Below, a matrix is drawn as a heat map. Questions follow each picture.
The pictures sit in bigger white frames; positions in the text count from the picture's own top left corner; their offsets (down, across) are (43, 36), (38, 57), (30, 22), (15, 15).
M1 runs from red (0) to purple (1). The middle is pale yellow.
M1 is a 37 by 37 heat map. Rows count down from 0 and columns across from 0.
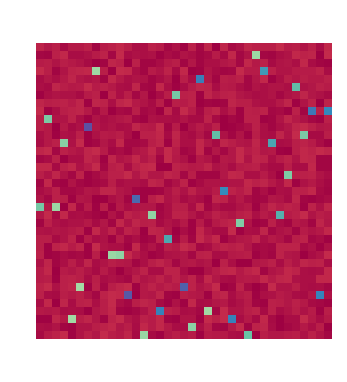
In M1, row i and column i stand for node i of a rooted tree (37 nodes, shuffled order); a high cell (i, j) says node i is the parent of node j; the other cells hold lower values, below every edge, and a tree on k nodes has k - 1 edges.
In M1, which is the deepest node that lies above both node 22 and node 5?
11
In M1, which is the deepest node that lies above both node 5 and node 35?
31
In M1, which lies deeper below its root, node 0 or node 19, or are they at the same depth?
node 19
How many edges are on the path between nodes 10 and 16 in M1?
6
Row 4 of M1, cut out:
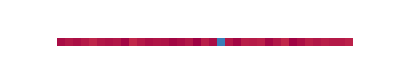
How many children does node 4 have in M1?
1
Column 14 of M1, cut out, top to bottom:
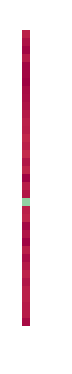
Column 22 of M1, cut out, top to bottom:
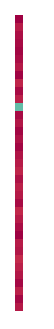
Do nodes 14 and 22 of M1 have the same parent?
no
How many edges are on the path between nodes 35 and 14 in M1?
5
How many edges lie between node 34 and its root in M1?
1
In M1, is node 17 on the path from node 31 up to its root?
no
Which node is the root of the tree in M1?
8
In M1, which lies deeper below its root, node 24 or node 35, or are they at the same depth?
node 35
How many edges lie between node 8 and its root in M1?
0
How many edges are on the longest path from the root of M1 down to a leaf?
10
